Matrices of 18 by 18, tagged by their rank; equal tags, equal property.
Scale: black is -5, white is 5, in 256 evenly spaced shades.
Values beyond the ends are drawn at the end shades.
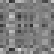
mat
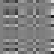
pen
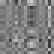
mat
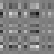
pen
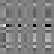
pen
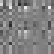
mat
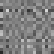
mat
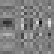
mat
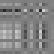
pen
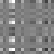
pen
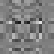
mat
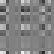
pen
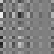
pen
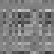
mat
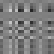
pen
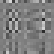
mat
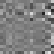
mat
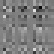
mat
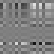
pen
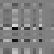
pen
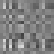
mat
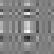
pen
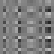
pen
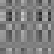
pen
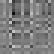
mat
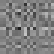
mat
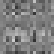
mat
